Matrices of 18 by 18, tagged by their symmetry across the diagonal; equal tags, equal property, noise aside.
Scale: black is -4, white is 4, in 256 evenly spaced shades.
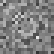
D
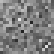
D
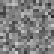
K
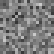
D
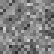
D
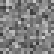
K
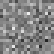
D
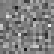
K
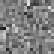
K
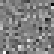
K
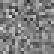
K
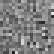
K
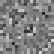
D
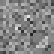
D
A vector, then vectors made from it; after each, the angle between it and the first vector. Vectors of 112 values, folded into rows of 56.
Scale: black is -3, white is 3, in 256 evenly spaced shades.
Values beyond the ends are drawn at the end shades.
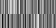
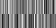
partly aligned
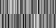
nearly parallel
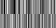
partly opposed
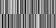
nearly parallel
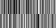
nearly opposite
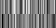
partly aligned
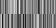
nearly parallel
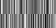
orthogonal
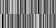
nearly parallel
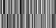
orthogonal
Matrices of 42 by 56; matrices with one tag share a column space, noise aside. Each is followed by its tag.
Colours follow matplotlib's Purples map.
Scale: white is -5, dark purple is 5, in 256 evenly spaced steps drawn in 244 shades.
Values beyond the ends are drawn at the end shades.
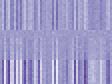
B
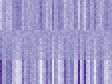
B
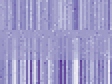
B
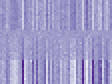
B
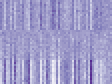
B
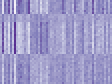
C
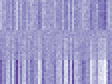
B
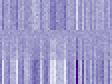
B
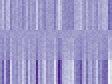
B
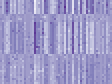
C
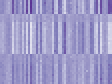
C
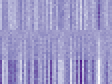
B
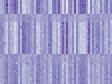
C
